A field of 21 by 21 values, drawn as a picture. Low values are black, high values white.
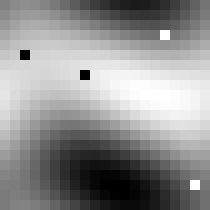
Four lone cells stand out: two far higher and two far lower than their neighbours. The ninth with the highest average is the middle right. The bottom middle is the ninth with the lowest average.
